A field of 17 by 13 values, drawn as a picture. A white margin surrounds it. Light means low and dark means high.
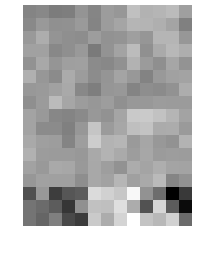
Histogram: skewed, a long tail of high values. Mirror symmetry: none. Ninth with the lowest average: bottom middle. Roughest part: bottom right. Seam: horizontal, 80% of the way down, the top part calmer.
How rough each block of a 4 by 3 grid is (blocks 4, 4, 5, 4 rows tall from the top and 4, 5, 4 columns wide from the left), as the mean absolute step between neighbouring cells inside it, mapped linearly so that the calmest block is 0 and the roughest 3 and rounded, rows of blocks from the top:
0 0 0 | 0 0 0 | 0 0 0 | 1 2 3
